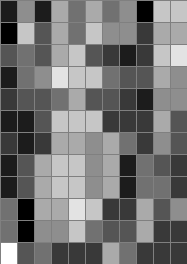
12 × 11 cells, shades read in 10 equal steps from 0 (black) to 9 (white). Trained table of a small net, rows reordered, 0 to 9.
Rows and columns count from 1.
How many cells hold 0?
4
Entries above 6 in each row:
2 2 3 3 0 3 0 2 2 2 1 1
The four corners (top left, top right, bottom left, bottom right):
1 7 9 2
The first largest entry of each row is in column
10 2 11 4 5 4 4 4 4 5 5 1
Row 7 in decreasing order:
6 6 6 5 5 4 3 2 2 2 1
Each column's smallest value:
0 0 1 2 2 2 2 1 0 2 2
